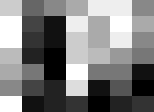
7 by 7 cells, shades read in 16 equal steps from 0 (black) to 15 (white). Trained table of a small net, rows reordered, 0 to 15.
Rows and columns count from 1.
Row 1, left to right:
12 6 8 10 14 14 8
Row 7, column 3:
2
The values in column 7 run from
0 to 10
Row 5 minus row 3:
-5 4 -1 3 -3 -7 -7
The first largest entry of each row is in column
5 1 1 4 4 4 1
